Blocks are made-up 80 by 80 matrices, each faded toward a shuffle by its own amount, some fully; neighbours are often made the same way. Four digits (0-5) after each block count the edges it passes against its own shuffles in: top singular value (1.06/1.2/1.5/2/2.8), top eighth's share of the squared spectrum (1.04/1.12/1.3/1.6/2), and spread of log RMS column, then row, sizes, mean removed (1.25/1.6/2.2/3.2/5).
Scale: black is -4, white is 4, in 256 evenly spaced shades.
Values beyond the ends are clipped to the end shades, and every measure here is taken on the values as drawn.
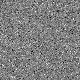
0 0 0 0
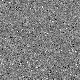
0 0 0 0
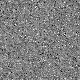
0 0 0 0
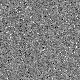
0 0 0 0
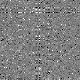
4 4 2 2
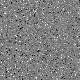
0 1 0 0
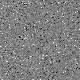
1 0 0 0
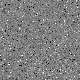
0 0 0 0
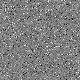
0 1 0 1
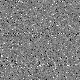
1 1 0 1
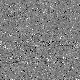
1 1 0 2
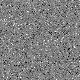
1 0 0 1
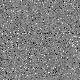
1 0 0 1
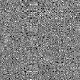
4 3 1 2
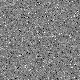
1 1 0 0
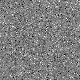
2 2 0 0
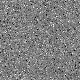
1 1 0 0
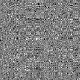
4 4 2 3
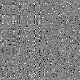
4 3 2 1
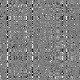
5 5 3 2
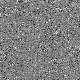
0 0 0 1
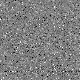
2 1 0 1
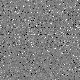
1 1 0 1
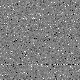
2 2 0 1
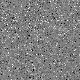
1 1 0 1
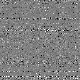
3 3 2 3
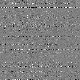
3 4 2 3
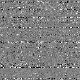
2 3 2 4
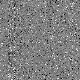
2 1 2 0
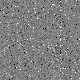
1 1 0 0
